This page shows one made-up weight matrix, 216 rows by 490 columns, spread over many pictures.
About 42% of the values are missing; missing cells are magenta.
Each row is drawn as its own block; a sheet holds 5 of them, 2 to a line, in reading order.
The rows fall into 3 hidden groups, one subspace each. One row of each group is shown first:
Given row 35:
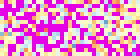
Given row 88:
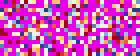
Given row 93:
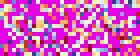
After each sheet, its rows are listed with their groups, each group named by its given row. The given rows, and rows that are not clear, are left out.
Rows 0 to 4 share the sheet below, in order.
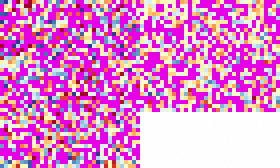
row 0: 93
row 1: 88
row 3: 35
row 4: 88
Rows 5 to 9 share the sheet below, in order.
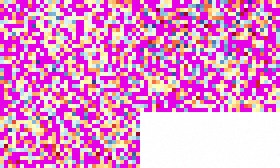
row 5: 93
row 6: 35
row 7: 93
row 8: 93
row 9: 93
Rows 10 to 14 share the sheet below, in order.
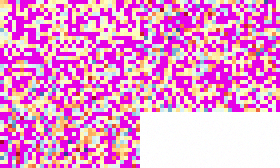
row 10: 88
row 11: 35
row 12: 88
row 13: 88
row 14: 88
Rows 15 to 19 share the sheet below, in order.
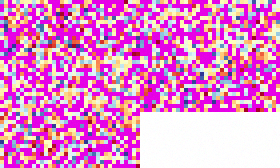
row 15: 88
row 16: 93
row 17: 88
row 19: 88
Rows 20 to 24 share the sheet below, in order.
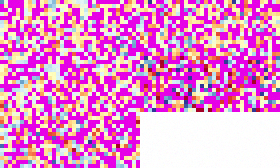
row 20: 93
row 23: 88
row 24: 88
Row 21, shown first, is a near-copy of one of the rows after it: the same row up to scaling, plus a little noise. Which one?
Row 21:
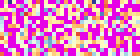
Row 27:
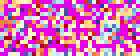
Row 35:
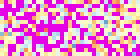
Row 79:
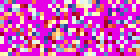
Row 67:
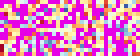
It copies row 67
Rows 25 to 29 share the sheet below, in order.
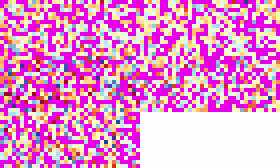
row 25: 35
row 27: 35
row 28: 35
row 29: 88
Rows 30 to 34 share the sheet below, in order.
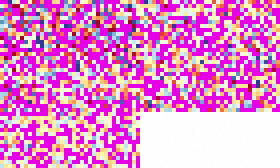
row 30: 35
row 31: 93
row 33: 93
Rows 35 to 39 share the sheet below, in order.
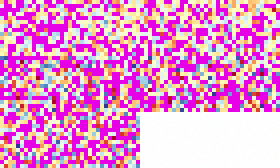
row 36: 88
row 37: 88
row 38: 35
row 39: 88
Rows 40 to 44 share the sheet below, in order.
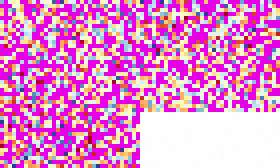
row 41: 93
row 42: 88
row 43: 93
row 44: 88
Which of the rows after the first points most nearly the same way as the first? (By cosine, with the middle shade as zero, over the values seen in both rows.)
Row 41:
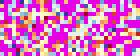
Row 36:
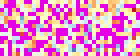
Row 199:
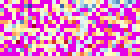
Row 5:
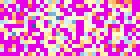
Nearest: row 199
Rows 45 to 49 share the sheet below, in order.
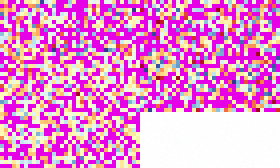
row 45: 88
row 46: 93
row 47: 88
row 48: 93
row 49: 88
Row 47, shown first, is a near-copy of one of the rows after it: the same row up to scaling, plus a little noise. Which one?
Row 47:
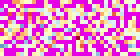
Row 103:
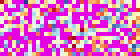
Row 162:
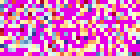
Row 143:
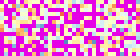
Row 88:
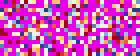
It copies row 162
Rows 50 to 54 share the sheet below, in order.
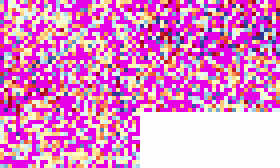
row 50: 93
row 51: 93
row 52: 93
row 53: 93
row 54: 93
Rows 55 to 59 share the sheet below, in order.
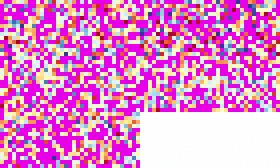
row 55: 35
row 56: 88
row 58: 88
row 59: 88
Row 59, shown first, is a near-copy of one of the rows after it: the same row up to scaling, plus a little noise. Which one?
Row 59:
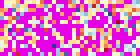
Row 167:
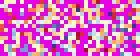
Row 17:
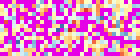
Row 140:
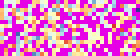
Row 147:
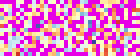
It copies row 167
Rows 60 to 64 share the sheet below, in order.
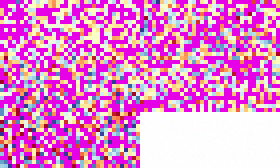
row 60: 93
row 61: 88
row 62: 88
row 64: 93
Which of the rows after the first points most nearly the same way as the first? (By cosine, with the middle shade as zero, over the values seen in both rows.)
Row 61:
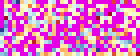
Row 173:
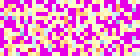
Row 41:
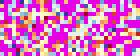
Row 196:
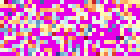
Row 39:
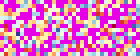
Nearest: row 196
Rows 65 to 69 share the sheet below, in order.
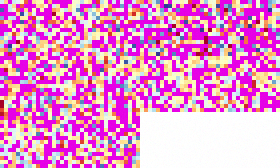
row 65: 93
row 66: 93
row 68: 88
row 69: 88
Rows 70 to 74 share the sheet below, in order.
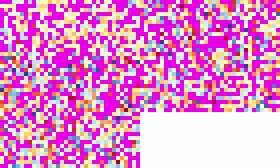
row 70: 93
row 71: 88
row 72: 35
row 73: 35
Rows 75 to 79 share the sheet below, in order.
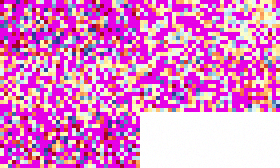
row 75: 93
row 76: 88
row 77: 35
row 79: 35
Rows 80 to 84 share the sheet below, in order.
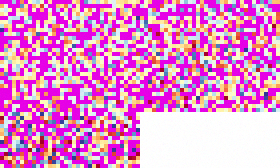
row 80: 88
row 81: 88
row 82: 88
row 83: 35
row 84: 88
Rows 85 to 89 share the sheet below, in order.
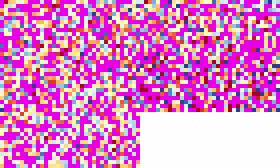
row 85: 93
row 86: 93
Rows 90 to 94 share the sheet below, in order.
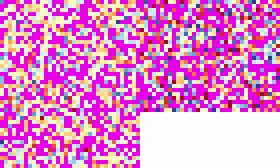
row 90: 93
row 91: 88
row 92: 93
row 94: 88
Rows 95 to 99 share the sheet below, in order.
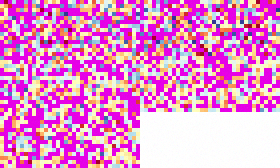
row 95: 88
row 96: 93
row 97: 35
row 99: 88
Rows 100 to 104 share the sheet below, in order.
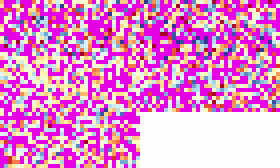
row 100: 93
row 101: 93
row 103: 88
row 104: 35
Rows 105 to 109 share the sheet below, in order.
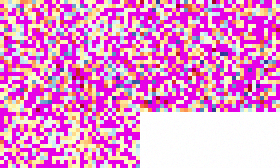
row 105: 35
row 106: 93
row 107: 88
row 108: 93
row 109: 88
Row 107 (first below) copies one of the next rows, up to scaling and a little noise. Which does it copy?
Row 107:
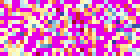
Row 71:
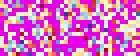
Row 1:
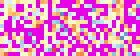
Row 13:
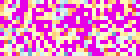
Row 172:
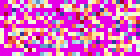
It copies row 172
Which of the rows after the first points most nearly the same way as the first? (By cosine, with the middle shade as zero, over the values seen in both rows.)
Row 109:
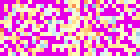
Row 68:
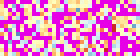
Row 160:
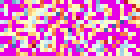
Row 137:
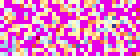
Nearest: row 137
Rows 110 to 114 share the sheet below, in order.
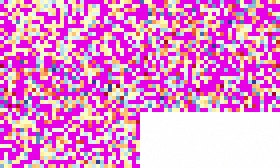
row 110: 93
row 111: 88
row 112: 93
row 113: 88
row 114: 88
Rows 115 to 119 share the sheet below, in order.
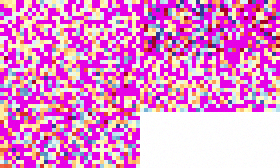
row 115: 88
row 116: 88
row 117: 93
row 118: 93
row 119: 35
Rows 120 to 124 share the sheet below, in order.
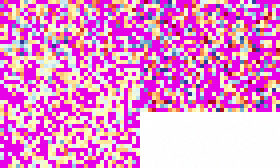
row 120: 88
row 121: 93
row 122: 88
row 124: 93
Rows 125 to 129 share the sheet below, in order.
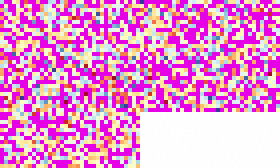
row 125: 35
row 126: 88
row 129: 35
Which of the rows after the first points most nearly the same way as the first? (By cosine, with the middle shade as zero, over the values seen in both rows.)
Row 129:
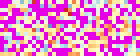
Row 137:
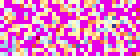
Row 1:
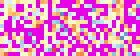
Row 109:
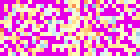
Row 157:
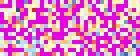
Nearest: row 1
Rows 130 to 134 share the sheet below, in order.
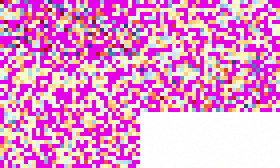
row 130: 35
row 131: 93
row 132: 35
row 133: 88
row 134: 88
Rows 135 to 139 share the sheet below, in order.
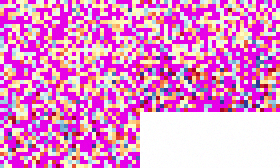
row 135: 93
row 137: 88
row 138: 93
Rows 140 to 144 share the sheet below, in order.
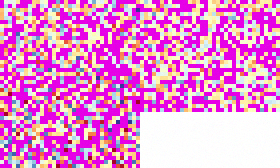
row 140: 88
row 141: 35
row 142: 35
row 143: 88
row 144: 93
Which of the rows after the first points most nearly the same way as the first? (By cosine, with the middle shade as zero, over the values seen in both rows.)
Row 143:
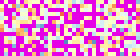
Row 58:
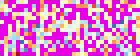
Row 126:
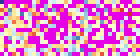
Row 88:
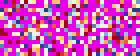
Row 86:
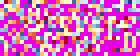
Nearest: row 58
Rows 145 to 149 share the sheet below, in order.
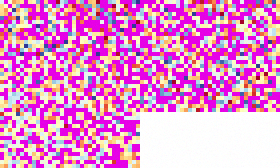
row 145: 88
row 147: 88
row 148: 93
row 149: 93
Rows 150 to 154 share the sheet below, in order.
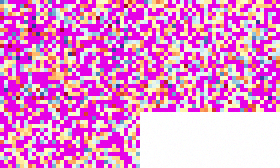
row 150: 93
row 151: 93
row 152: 93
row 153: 35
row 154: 88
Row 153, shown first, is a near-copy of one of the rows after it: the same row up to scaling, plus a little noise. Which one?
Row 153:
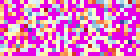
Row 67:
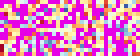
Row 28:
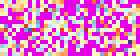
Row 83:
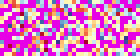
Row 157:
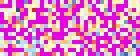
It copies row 28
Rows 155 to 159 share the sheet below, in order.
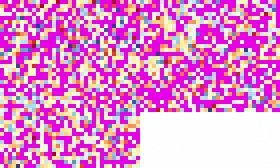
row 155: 88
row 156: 88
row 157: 35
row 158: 93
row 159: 93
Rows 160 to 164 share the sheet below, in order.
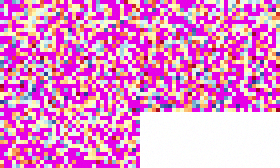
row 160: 88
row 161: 88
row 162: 88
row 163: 88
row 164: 88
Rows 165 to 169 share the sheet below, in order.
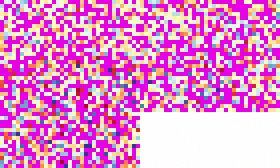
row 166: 88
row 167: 88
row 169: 35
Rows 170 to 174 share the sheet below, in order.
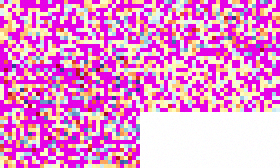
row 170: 93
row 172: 88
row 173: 88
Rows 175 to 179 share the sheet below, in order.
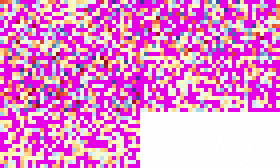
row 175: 93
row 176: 88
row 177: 35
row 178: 93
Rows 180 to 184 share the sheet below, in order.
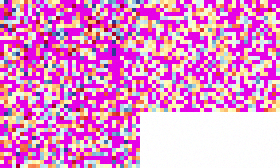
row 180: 88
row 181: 93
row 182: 88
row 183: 35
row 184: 93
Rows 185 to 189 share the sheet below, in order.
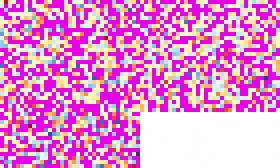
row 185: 93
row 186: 93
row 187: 93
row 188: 35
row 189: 88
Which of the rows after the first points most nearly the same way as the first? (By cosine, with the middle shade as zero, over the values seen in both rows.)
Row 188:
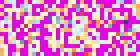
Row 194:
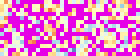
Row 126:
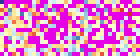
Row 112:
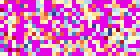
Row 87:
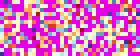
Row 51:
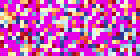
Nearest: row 51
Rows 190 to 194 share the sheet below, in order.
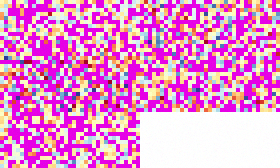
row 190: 35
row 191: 88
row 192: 93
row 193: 88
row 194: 88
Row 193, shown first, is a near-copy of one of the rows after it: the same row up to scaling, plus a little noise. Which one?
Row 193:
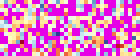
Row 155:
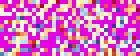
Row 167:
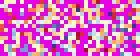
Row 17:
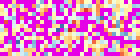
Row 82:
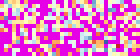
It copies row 82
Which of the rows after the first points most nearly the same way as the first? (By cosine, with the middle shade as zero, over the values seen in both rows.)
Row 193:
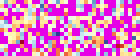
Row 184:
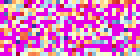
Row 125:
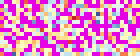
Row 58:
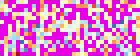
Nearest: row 184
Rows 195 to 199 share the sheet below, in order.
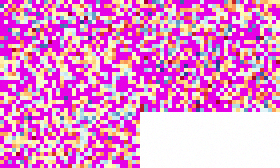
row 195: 35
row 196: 88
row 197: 93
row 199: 93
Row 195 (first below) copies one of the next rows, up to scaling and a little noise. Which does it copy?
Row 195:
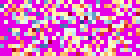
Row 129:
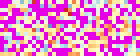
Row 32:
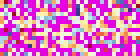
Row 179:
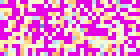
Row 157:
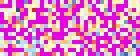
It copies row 129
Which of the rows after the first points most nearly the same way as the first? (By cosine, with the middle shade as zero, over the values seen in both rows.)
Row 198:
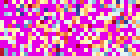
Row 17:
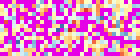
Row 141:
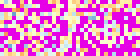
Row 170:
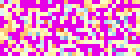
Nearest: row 17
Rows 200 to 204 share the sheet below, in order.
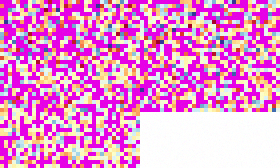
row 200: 35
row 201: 35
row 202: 93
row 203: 35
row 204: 88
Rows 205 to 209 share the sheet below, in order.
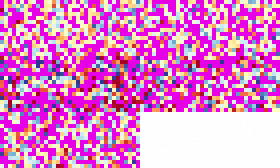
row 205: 93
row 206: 88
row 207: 93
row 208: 35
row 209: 93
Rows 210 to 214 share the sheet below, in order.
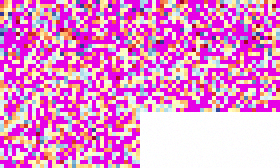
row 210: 88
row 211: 88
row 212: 88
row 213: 88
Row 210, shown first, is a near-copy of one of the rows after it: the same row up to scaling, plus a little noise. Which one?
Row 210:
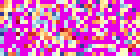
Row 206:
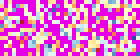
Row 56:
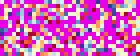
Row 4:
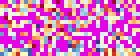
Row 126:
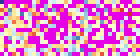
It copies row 56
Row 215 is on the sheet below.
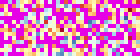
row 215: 93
